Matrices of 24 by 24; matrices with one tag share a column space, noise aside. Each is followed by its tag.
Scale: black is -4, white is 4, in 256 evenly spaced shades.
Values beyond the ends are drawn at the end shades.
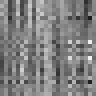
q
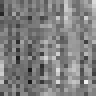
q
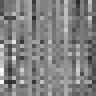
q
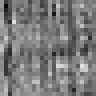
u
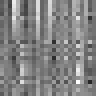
q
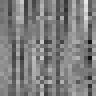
q
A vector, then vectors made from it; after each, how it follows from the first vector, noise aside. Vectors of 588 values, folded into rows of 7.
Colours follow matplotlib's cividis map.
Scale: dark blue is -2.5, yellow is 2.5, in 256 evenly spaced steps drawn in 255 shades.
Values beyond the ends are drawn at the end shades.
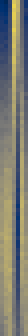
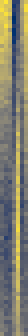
negated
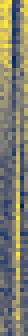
negated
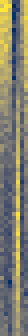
negated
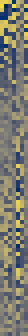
sign-scrambled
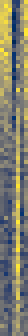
negated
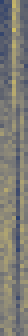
shrunk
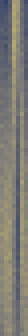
shrunk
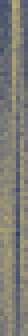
shrunk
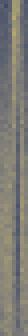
shrunk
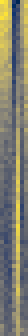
negated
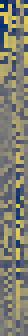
sign-scrambled
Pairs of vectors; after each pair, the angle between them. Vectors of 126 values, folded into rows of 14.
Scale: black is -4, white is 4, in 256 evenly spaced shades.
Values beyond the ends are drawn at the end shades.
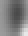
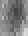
nearly parallel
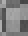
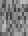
partly opposed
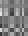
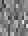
orthogonal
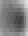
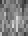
partly opposed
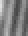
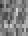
partly opposed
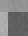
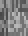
partly opposed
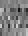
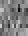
nearly parallel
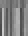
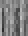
nearly opposite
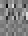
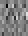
nearly parallel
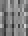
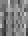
nearly parallel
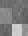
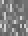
orthogonal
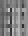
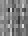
nearly opposite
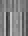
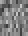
orthogonal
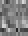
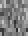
partly aligned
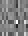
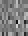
nearly opposite
